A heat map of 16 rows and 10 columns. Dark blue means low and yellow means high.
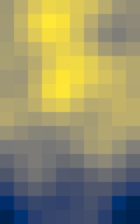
The field climbs toward the top. The texture is blotchy. The ninth with the highest average is the top middle. There are no lone odd cells. Overall the values sit about 60% of the way up the scale. There are no regular stripes.
